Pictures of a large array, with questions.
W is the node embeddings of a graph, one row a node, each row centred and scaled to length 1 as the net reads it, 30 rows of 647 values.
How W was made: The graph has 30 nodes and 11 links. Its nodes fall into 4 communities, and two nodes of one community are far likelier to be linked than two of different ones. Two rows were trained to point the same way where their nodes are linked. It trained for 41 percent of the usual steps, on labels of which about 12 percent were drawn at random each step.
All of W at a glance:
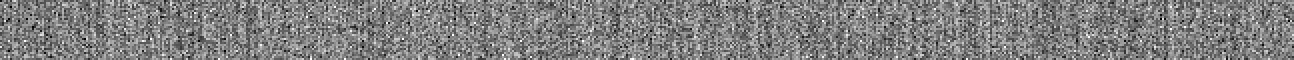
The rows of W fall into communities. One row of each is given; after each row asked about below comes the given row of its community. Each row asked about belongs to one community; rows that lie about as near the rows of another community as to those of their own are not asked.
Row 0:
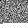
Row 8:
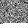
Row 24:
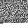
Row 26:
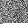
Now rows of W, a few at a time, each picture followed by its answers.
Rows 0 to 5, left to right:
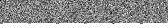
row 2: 26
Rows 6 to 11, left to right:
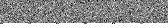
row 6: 8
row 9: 24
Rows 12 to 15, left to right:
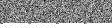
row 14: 0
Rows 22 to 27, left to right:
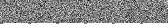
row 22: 0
